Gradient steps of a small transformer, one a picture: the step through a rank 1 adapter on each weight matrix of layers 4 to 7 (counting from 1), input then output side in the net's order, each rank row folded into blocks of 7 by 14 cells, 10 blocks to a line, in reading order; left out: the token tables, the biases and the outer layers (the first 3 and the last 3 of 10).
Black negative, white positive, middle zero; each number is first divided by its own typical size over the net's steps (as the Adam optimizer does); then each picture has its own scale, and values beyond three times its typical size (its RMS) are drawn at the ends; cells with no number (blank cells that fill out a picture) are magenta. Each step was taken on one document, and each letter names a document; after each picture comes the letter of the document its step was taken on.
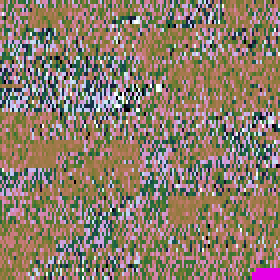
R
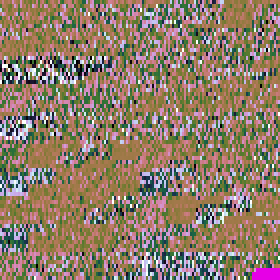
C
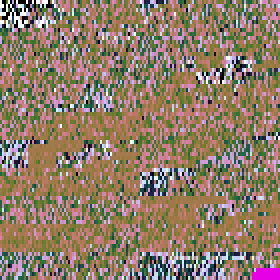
R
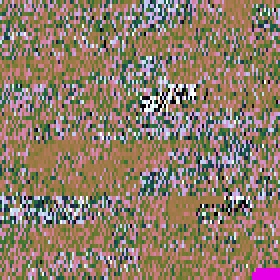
C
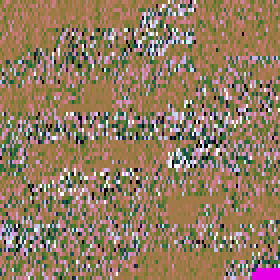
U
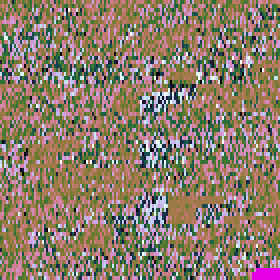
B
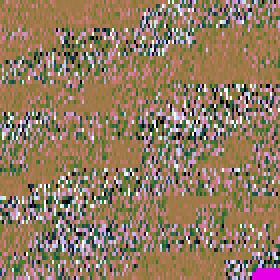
U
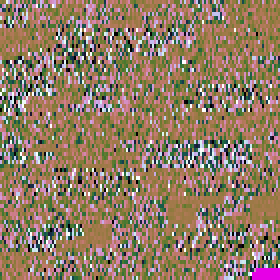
U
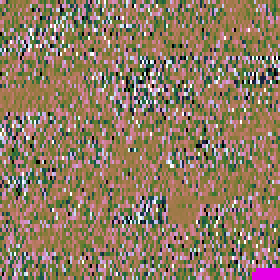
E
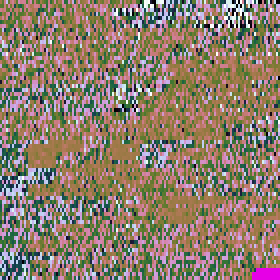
R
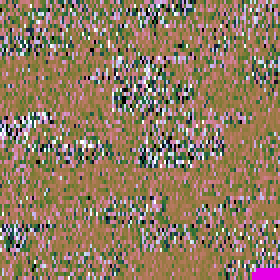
E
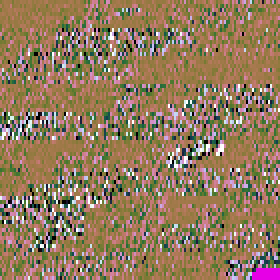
U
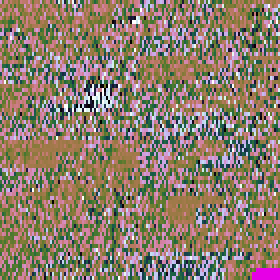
R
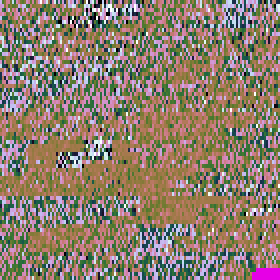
R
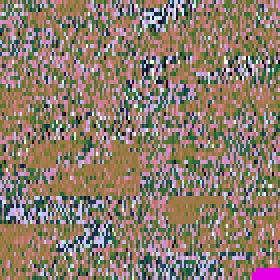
C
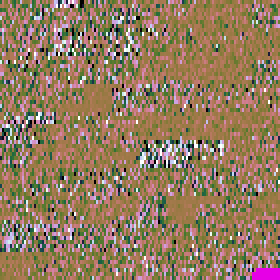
U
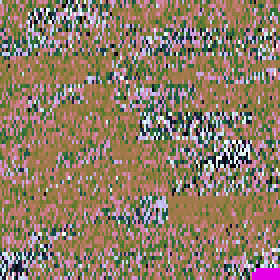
B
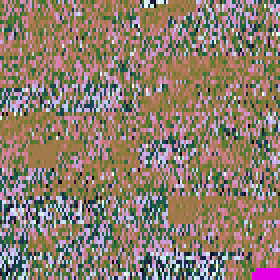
R
